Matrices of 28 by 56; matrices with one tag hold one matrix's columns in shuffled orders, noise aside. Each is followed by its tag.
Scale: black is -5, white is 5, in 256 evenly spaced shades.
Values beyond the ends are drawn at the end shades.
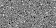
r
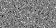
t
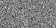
t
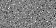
t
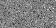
t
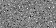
t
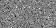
t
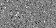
r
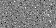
r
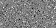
t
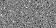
r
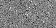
r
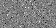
r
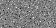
t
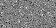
r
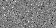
r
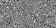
r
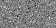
t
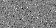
t
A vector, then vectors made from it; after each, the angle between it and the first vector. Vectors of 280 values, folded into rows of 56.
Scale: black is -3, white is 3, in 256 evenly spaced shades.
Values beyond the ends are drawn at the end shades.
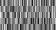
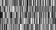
nearly opposite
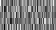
partly opposed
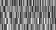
nearly opposite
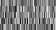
orthogonal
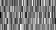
nearly opposite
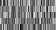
partly aligned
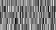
partly opposed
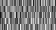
nearly opposite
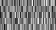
nearly opposite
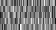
nearly opposite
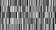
orthogonal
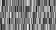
orthogonal
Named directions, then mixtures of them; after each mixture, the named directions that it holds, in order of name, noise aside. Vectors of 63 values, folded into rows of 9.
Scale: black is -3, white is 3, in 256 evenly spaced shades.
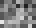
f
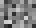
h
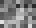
f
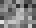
f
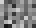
h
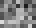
f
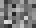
h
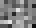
f, h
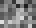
f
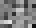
f, h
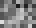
f
